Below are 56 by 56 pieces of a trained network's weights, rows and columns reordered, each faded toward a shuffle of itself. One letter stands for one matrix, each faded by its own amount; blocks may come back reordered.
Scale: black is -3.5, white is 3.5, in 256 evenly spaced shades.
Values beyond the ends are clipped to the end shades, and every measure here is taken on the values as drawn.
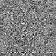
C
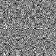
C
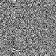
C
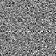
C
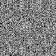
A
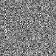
C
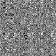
A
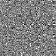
C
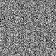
A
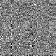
C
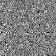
A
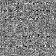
A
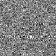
C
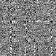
C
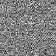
C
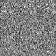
A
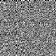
C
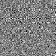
C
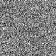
A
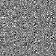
C
